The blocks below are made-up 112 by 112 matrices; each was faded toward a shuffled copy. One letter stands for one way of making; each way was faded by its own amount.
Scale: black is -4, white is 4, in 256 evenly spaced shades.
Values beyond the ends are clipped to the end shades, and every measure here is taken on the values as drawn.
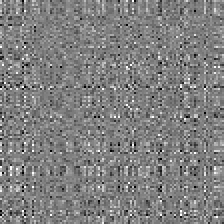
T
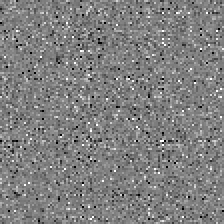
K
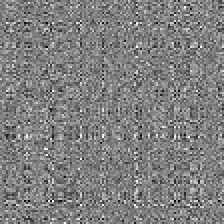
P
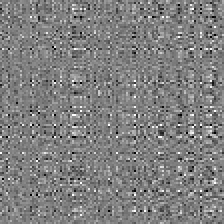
T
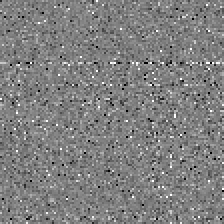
K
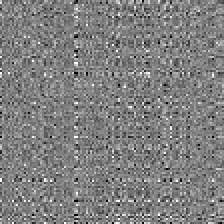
T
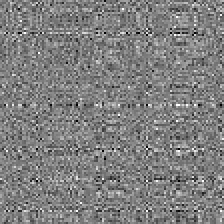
P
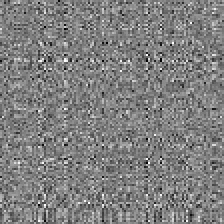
P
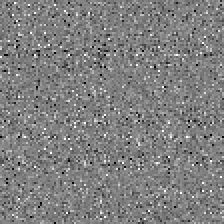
K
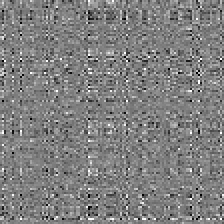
T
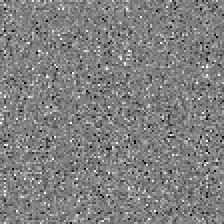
K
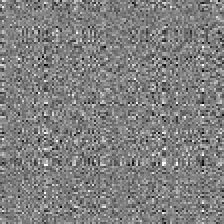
P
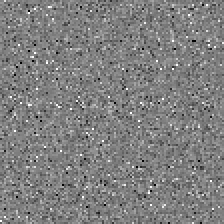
K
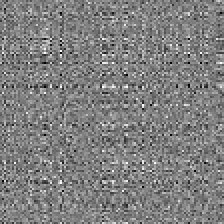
P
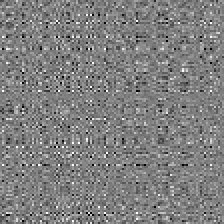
T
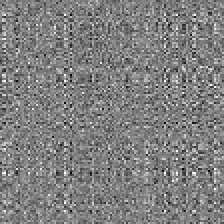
P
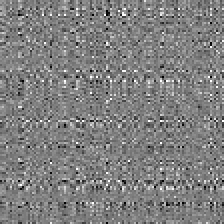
T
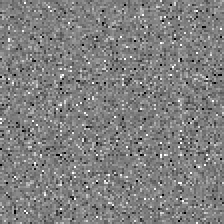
K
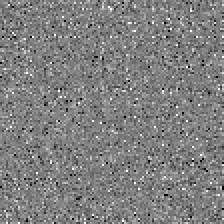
K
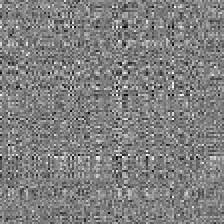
P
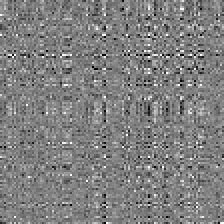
T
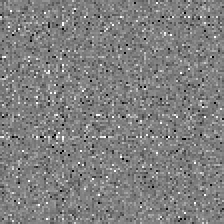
K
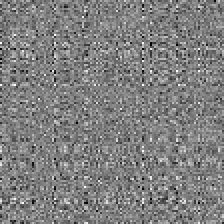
P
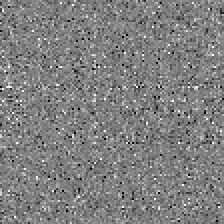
K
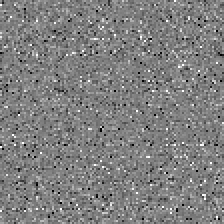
K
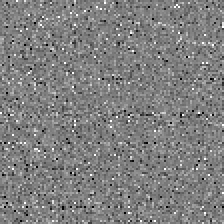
K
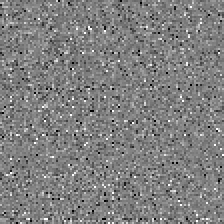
K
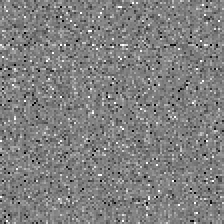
K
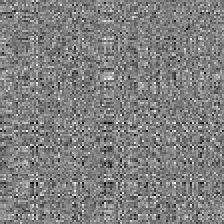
P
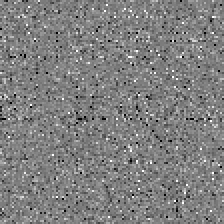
K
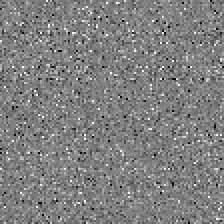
K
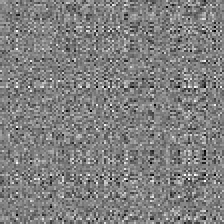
P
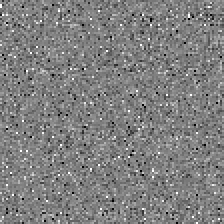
K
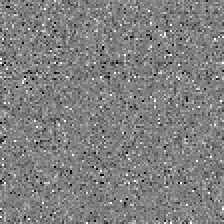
K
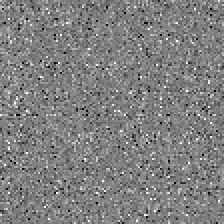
K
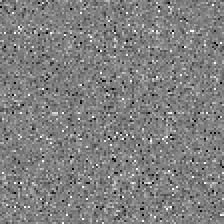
K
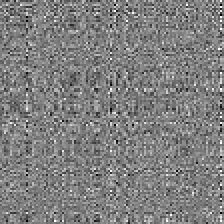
P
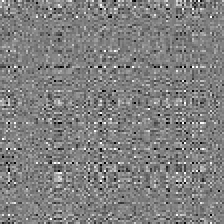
T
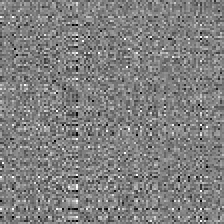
P
